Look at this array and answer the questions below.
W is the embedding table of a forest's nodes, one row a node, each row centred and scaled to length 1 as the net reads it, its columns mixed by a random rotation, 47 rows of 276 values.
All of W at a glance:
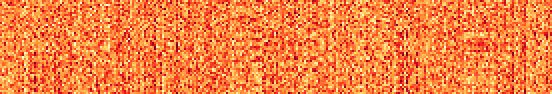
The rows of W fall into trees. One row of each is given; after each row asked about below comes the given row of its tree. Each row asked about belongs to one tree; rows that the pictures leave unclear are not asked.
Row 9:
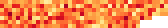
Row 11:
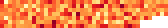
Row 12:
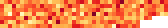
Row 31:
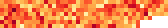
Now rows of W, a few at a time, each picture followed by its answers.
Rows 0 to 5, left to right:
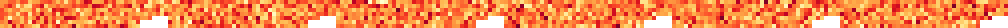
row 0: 11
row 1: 11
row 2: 9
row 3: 31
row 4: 12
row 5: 31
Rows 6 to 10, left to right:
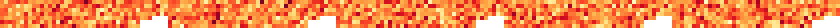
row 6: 11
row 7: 12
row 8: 11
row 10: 9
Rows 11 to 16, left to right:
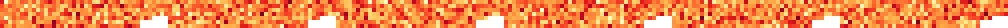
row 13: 9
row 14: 11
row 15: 9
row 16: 31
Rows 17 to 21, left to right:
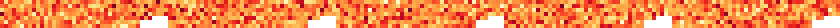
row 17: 31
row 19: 9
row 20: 11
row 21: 12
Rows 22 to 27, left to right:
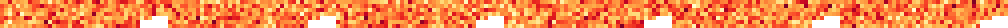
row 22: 12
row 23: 9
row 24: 9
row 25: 12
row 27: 31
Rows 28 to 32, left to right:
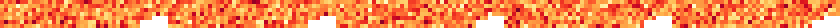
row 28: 11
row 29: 11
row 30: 9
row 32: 31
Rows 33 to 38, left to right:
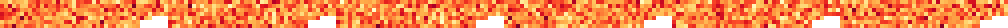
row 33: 31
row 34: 11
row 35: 11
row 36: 31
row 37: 12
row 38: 31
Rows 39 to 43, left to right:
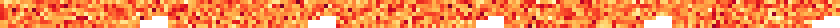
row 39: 31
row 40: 31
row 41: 31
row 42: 9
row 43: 11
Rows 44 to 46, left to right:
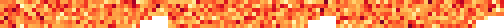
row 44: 31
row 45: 31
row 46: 12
